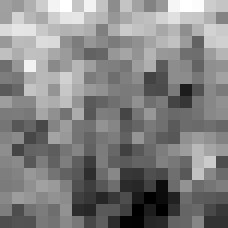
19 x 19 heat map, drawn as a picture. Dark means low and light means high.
There are no regular stripes. The bottom middle is the ninth with the lowest average. The field climbs toward the top. No row or column stands out.
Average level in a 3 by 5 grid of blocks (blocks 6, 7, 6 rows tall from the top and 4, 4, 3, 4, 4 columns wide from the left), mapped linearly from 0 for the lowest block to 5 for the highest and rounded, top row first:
5 5 4 4 4 | 3 3 2 2 3 | 3 2 1 0 2
